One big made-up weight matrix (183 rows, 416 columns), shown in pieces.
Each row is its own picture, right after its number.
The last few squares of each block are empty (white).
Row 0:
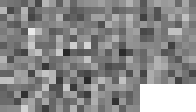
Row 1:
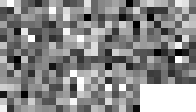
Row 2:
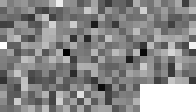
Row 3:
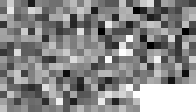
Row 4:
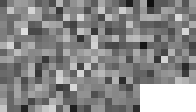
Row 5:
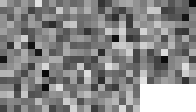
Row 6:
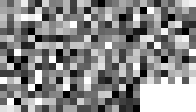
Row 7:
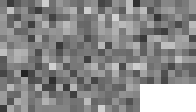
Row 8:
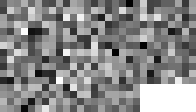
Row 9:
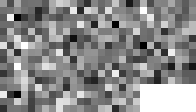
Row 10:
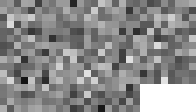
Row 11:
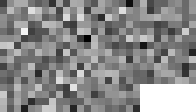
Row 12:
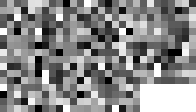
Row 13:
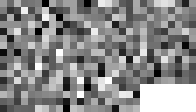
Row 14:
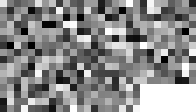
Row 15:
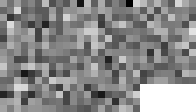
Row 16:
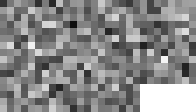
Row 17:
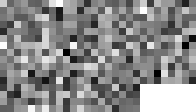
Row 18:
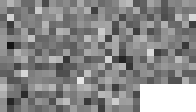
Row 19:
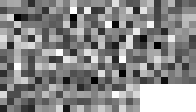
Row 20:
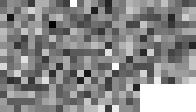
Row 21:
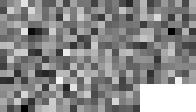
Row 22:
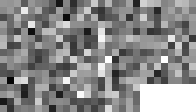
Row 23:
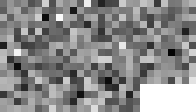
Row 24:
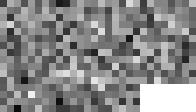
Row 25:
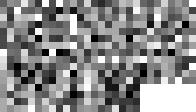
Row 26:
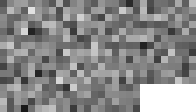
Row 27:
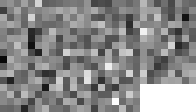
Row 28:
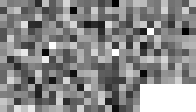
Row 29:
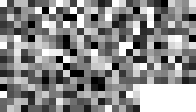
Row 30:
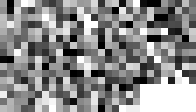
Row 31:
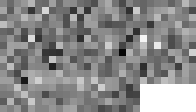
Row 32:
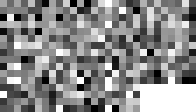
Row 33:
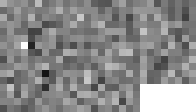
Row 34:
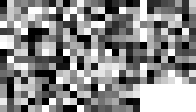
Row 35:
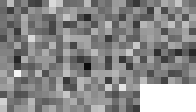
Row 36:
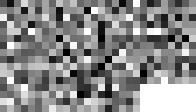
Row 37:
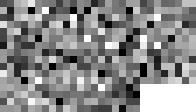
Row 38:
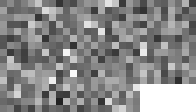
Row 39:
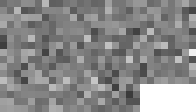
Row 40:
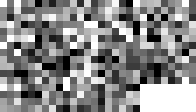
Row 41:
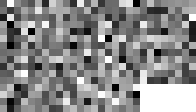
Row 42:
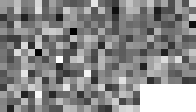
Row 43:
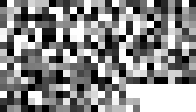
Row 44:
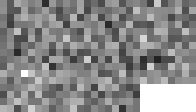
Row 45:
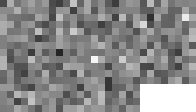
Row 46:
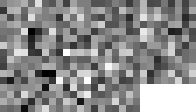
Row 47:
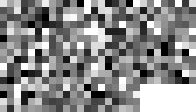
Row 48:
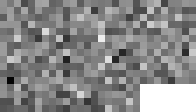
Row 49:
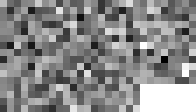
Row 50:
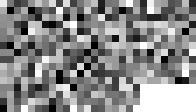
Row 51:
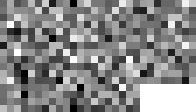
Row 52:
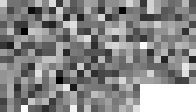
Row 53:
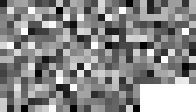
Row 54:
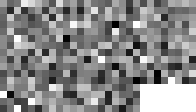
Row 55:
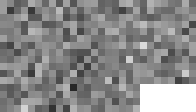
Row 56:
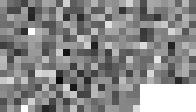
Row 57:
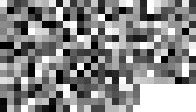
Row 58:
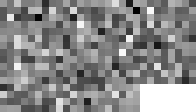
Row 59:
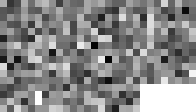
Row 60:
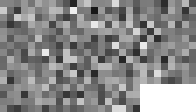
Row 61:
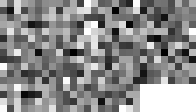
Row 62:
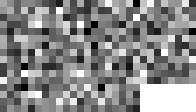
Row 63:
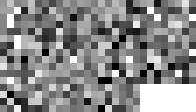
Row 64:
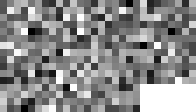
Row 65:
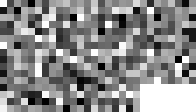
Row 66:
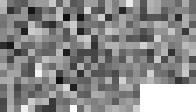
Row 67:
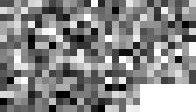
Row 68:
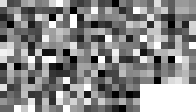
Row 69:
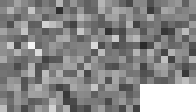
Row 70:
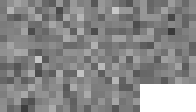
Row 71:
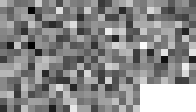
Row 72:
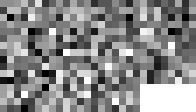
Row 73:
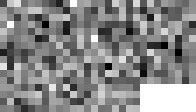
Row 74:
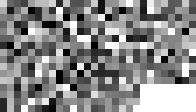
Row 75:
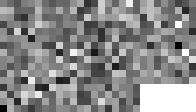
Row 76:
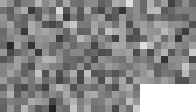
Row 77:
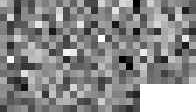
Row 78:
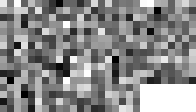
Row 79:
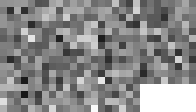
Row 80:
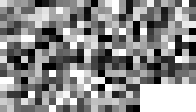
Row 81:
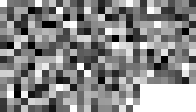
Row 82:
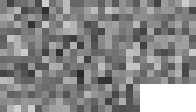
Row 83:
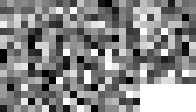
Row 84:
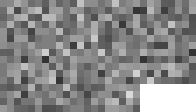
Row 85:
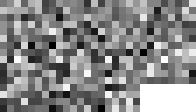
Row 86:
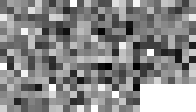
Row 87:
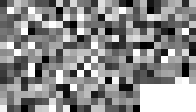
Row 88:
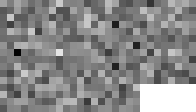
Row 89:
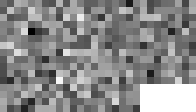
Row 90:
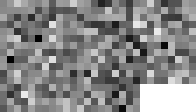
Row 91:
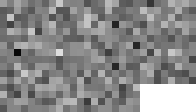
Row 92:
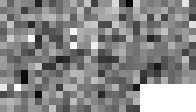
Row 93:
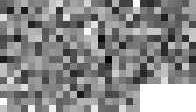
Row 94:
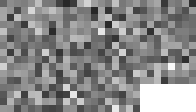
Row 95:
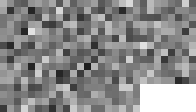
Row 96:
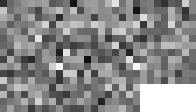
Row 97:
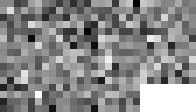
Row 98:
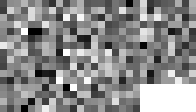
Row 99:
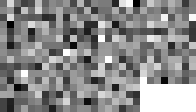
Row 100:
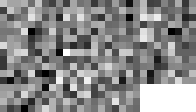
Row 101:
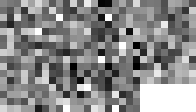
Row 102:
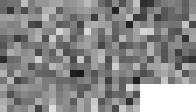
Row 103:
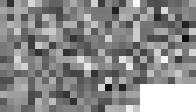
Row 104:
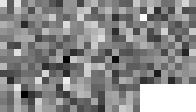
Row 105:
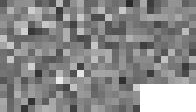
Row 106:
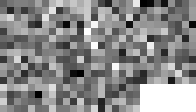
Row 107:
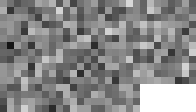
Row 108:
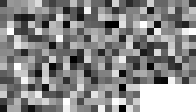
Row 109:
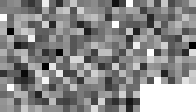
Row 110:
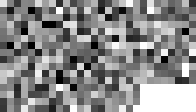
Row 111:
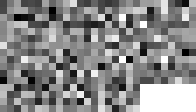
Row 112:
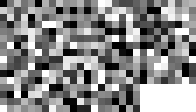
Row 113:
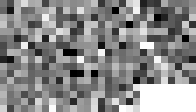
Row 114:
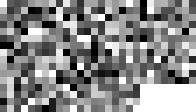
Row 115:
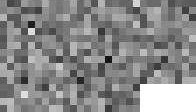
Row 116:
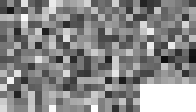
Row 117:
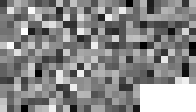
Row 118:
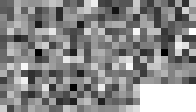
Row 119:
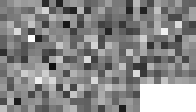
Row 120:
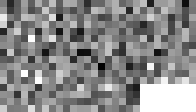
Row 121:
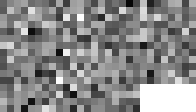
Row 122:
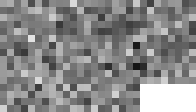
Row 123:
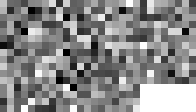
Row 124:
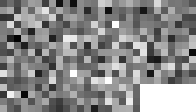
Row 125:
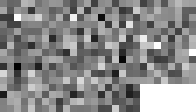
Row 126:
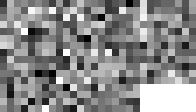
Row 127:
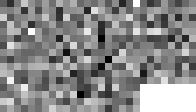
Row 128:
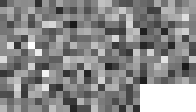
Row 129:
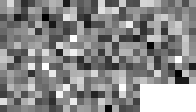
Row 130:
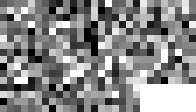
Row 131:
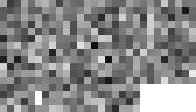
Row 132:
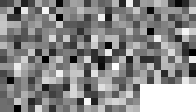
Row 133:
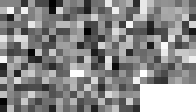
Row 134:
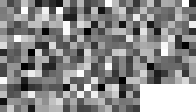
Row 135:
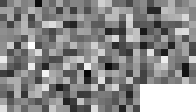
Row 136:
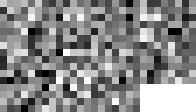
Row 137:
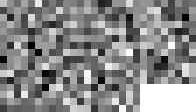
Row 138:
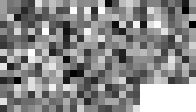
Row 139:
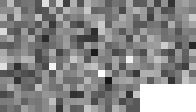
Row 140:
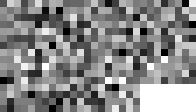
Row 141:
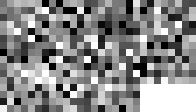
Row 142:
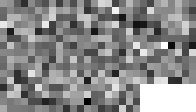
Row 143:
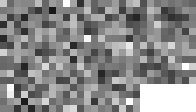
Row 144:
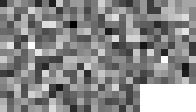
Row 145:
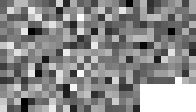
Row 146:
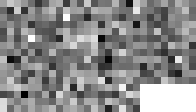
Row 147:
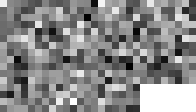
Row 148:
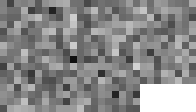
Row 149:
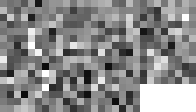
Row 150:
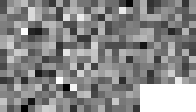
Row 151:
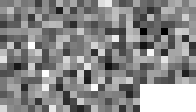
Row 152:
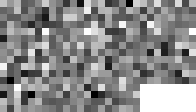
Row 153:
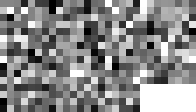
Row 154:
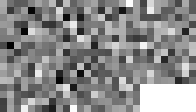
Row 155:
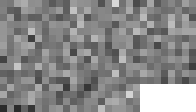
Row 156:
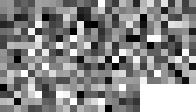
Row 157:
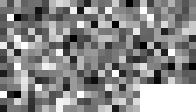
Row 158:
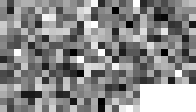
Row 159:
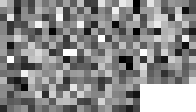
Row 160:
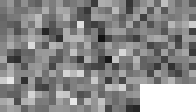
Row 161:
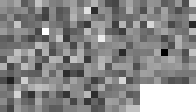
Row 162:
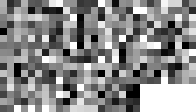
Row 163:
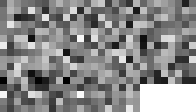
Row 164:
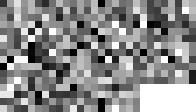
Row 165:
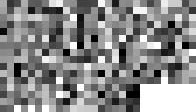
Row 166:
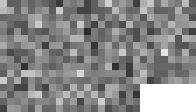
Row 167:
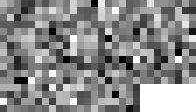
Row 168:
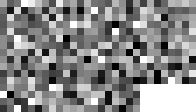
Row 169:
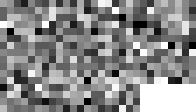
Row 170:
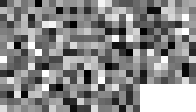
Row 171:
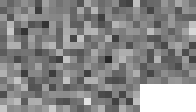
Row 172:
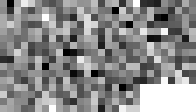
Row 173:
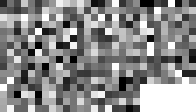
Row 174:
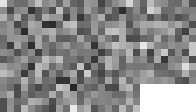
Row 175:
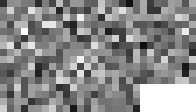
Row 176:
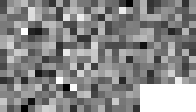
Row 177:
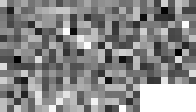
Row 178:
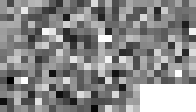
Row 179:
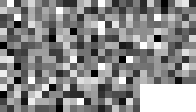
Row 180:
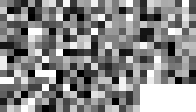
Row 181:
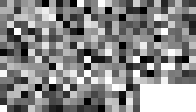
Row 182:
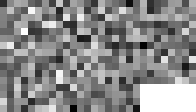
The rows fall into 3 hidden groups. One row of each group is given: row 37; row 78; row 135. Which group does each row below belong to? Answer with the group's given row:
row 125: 37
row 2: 37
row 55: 135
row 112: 135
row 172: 78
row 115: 78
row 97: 78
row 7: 37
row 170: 135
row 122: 37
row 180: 135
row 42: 78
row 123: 135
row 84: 37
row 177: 78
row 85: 78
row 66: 135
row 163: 37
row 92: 78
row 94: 37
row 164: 78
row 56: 135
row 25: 37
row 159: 78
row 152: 78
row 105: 135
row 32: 37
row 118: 78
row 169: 37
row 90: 37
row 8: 135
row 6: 37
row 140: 78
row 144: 135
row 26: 135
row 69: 135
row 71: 135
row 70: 135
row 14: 135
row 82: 37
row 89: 135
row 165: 37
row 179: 37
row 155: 37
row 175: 135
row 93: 78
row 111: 37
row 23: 37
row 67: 78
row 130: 78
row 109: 37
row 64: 135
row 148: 37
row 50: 135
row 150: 135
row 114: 135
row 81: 135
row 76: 135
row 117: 135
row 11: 135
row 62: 78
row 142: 37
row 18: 78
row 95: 135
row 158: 78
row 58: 37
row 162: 37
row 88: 37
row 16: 135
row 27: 135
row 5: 135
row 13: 37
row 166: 78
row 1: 78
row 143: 135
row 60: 37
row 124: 37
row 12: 37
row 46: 135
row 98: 135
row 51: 37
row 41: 78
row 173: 78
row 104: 78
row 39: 37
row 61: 78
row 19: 37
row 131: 78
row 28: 37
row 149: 135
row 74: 135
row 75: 78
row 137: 135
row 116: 78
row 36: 78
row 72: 135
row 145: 135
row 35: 78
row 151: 135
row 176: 135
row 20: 37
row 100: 135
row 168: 37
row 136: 135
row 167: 78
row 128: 135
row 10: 37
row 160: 78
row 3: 37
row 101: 37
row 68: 37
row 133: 78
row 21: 135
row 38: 37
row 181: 37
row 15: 78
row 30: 78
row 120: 37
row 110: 135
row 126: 135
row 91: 37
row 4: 135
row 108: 37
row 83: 135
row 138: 78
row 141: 37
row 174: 135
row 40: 78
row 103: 78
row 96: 37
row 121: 135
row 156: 78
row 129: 78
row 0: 135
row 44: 37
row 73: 37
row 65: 37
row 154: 135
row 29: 37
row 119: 37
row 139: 37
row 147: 78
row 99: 78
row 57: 135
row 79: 78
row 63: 37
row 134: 78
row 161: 78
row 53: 135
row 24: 37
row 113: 78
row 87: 135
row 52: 135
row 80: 78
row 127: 78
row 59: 78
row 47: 78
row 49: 135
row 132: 37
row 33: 135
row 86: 37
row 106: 78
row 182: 135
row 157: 37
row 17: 37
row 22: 78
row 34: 135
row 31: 37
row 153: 78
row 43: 37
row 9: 37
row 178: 78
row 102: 78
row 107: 135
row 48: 78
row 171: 78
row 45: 37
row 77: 78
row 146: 78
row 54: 37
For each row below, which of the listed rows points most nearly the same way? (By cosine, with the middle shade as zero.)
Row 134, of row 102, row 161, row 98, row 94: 98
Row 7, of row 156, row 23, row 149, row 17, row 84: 17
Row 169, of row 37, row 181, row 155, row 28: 181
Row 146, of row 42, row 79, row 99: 79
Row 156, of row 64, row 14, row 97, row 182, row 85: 97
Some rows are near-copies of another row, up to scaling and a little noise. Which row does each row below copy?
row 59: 131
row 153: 133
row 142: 169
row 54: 168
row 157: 9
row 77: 159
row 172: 30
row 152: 47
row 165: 162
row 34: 126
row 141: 119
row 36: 127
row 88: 91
